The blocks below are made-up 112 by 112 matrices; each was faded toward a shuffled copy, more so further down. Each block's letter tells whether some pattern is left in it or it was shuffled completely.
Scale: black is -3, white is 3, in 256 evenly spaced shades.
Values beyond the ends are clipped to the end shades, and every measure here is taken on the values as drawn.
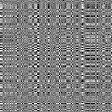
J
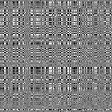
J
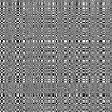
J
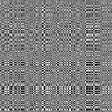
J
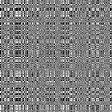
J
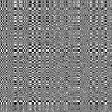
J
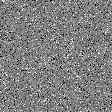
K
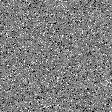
K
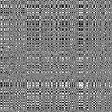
J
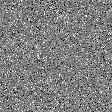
K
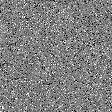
K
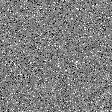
K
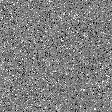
K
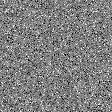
K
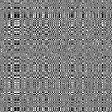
J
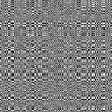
J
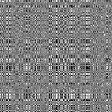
J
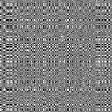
J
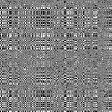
J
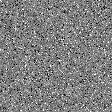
K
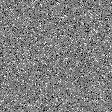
K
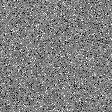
K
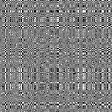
J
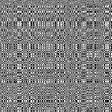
J
